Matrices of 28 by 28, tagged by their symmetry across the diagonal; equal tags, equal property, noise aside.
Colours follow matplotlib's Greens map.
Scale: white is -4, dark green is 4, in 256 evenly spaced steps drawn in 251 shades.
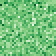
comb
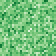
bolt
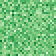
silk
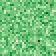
silk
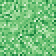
bolt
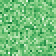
comb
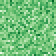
silk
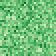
comb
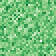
bolt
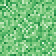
bolt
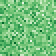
silk
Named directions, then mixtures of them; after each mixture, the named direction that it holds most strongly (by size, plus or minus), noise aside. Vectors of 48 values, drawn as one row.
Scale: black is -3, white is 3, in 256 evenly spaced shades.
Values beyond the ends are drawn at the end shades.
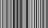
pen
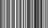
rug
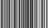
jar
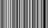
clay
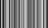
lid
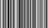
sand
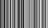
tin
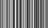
rug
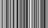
pen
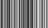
jar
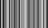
lid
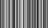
rug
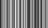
rug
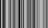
lid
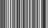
clay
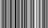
rug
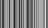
lid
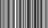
rug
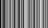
tin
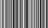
pen
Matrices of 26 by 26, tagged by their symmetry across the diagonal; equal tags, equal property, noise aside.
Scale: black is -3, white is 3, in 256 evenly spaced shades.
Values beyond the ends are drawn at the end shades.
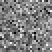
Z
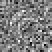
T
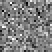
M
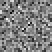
T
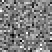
Z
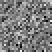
T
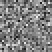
M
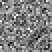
T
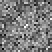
T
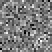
T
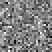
Z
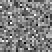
Z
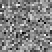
Z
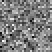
Z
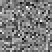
Z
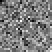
T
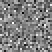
M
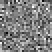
M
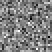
M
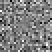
M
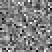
M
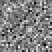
T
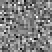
M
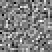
T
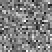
Z
